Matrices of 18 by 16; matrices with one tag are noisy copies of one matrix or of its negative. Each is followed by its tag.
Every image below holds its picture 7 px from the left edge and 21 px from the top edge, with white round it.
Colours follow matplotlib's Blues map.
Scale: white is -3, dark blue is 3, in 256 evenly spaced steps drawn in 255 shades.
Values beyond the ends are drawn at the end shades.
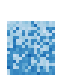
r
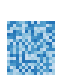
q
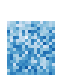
r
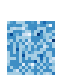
q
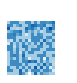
q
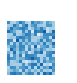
q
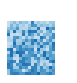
r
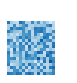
q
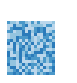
q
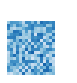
q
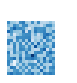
q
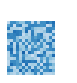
q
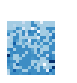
r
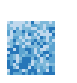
r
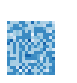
q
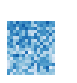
r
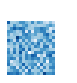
q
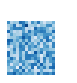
q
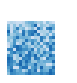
r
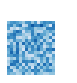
q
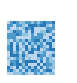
q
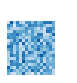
q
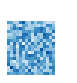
q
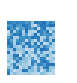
r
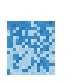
r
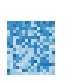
r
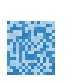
q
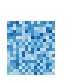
q
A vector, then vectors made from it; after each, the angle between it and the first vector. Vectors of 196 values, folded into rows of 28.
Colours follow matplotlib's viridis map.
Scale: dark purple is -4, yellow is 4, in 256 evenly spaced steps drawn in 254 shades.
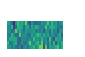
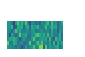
nearly parallel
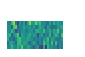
nearly opposite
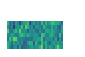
partly aligned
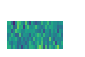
nearly parallel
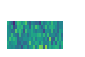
nearly parallel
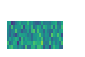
partly aligned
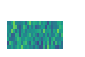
nearly opposite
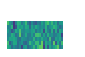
nearly parallel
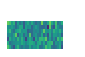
orthogonal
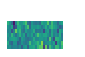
nearly parallel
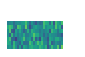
partly aligned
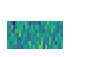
nearly parallel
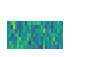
nearly opposite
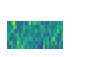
nearly opposite
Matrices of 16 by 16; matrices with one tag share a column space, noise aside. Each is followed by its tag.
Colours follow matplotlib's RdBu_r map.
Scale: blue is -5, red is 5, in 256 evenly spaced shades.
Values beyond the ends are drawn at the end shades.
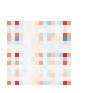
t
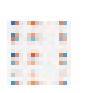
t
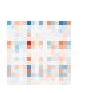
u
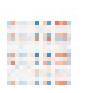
t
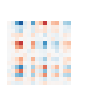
u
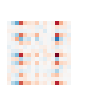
t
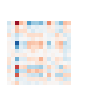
u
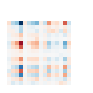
u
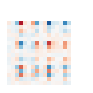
u
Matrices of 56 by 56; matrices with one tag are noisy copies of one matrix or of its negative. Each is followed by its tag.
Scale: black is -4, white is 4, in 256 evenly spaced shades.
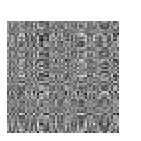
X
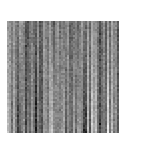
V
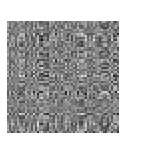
X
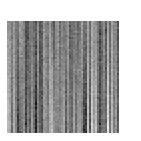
V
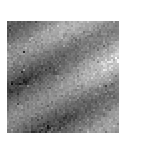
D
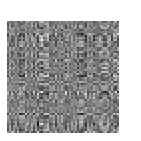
X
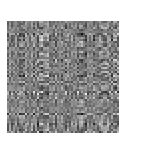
X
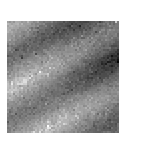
D
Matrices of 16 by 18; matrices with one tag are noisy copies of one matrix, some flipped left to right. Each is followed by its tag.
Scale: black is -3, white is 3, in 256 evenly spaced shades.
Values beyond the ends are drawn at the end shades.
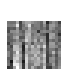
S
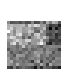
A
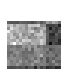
A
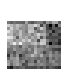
A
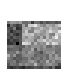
A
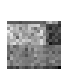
A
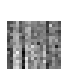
S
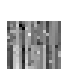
S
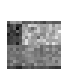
A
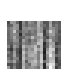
S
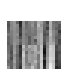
S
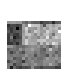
A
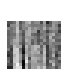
S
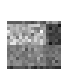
A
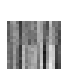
S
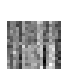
S
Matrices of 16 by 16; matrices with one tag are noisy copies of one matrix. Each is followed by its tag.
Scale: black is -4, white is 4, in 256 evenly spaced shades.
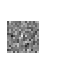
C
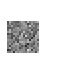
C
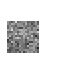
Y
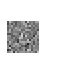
C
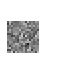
C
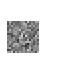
C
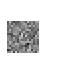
C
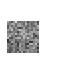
Y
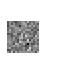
C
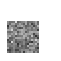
Y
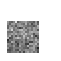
Y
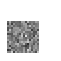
C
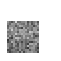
Y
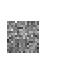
Y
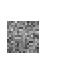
Y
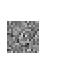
C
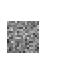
Y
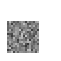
C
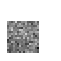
Y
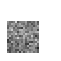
Y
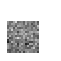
Y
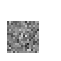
C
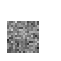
Y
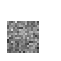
Y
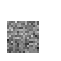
Y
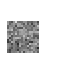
Y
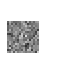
C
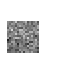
Y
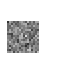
C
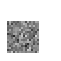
C
